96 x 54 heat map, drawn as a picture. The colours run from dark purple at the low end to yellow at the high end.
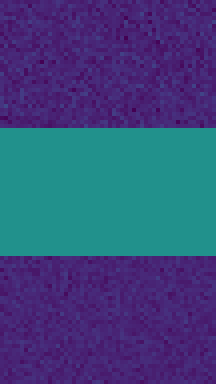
The table splits into 3 rows of 1 panel. Panel 1,1: very low, fine-grained, faint in contrast. Panel 2,1: middling, flat. Panel 3,1: very low, fine-grained, faint in contrast.
